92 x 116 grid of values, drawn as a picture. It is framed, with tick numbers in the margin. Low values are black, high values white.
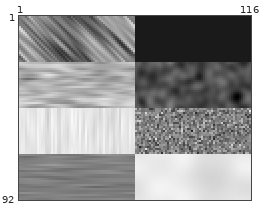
It is made of 4 by 2 panels. Panel 1,1: middling, slanting down to the right, strong in contrast. Panel 1,2: very low, flat. Panel 2,1: high, streaked across. Panel 2,2: low, blotchy. Panel 3,1: very high, streaked downward, faint in contrast. Panel 3,2: middling, fine-grained, strong in contrast. Panel 4,1: middling, streaked across, faint in contrast. Panel 4,2: very high, smooth, faint in contrast.
